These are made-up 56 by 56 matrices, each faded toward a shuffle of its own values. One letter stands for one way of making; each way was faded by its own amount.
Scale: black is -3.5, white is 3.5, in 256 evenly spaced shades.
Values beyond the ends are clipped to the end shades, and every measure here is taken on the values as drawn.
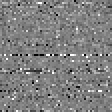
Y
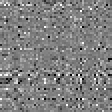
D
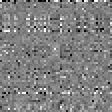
D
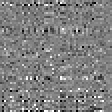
D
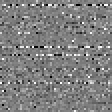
Y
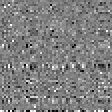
D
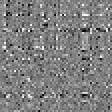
D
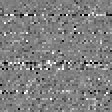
Y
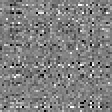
D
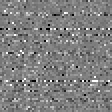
Y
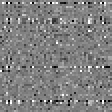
D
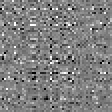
D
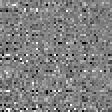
D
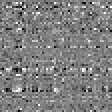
D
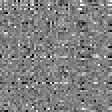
D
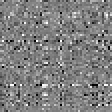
D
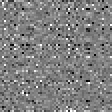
D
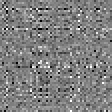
D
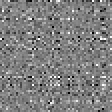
D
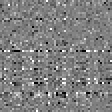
D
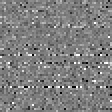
Y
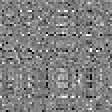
D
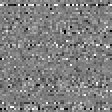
Y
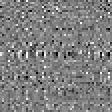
D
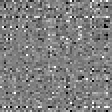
D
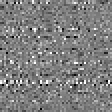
D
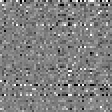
D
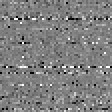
Y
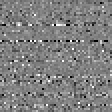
Y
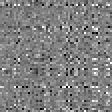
D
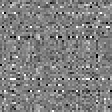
D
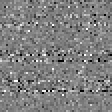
Y
